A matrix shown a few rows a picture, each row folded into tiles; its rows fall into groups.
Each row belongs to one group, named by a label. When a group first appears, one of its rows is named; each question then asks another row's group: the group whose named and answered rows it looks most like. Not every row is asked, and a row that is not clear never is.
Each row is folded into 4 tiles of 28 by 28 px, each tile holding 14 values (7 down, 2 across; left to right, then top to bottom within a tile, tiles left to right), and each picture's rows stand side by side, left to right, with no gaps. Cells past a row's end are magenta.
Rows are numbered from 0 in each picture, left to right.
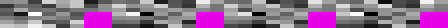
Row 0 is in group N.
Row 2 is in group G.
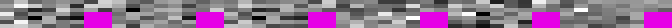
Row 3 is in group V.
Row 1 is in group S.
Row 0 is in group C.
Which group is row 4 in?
G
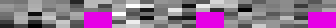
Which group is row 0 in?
G
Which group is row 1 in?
C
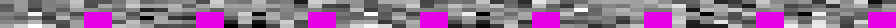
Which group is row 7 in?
N
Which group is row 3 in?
N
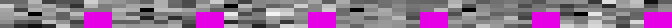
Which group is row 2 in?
V
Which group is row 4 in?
S
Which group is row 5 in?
N
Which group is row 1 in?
C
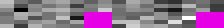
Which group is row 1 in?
V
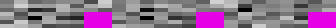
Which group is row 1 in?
C
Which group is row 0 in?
C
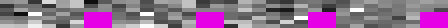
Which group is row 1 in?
N
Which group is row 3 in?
V
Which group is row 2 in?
V
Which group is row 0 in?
N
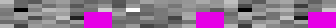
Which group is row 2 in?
S
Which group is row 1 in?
V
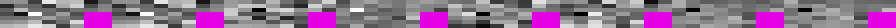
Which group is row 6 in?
S
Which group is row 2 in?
C
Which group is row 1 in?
N
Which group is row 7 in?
S
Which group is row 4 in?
G
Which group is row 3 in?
V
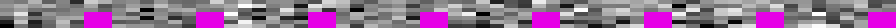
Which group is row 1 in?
C
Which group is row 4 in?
G
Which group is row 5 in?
V
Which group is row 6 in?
V
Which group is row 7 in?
N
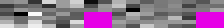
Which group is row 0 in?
N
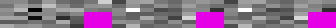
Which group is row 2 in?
V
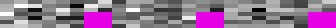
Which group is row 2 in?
C
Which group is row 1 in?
V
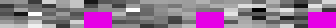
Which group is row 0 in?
N
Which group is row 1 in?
V
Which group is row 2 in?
C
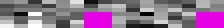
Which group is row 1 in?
G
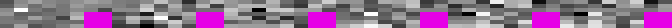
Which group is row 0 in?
V
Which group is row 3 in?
N
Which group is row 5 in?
N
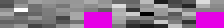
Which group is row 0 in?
V
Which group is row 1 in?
G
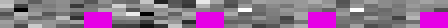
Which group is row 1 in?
G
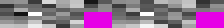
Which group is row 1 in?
N
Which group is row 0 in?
N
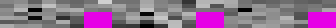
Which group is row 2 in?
S
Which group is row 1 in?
G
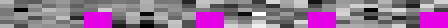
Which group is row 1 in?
G
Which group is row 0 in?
S
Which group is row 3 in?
C
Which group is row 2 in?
N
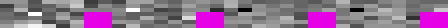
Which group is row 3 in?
S
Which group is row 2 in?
S
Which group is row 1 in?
V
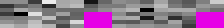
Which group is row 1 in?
C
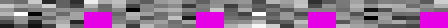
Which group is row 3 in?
C
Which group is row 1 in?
S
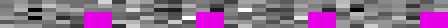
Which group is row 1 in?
V
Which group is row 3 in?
S
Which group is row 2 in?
V
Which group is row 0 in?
C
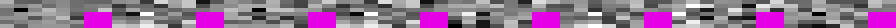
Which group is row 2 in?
C
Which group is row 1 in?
N
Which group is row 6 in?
C
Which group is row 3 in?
N
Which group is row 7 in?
G
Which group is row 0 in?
S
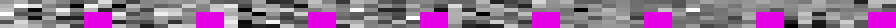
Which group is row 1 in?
V
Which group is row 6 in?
V
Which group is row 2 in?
G
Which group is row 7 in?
G
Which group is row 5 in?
S
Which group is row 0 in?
C
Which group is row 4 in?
G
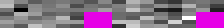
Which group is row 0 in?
S
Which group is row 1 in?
V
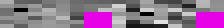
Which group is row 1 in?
G
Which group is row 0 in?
S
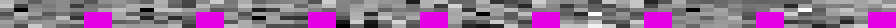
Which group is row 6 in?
S
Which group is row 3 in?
G
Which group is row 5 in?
N
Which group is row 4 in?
G
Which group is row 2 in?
C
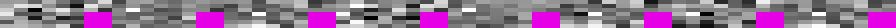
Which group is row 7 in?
N
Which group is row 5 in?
N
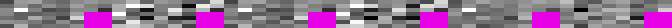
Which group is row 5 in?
S
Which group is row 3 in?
C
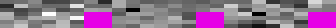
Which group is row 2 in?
G
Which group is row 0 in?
V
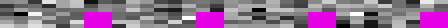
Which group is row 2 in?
C
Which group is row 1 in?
V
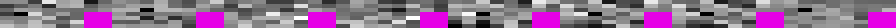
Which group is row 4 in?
G
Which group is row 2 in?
V
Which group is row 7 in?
S
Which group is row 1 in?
C
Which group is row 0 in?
N
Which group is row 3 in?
V
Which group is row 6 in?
G
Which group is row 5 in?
G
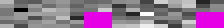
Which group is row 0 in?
S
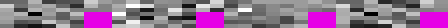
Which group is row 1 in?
C
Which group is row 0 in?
G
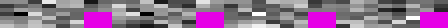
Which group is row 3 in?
V
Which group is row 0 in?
N
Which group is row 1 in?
G
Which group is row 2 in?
N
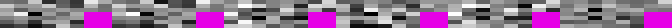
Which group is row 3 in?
G
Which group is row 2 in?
C
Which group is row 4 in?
C
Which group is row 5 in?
C
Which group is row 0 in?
G
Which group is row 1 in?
G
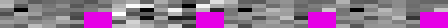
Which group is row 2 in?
S
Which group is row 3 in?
S
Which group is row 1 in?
C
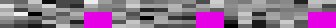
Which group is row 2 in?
G
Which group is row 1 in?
C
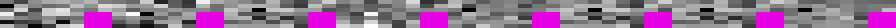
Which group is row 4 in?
S
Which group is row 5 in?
C
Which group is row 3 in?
N
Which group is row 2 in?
C
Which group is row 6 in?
C
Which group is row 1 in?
G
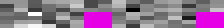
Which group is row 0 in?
N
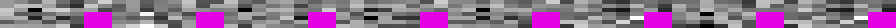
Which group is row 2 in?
S
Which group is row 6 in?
G
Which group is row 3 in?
C
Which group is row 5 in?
V
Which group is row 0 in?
C
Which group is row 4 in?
C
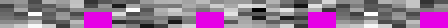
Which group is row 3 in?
N
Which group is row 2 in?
C
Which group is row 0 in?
N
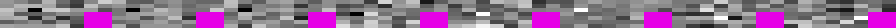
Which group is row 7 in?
V
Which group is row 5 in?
V
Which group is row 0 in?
C
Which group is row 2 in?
S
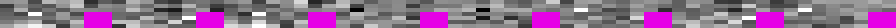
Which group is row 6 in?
V
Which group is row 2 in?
N
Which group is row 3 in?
S
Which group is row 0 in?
N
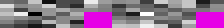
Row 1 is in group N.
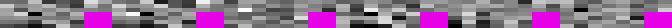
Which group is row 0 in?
G
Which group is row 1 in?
G
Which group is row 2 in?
V
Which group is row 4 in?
G
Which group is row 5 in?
S
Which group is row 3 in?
G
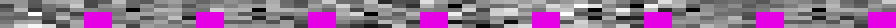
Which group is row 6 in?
S
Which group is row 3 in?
G
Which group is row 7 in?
C
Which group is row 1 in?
S
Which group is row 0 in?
N
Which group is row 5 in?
C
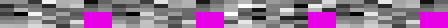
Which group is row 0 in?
N
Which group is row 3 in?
N
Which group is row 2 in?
C
